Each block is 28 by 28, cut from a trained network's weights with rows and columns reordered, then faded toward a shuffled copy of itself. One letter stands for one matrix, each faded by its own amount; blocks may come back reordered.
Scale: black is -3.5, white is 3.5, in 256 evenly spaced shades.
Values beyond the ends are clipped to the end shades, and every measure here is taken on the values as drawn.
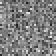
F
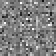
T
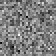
F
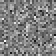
F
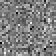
F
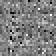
T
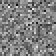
F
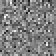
F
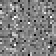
T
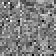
F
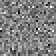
F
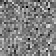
F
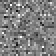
T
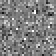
T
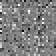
T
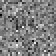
F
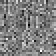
F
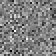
F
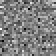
F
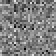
F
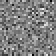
F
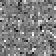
T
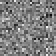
F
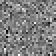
F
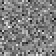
F
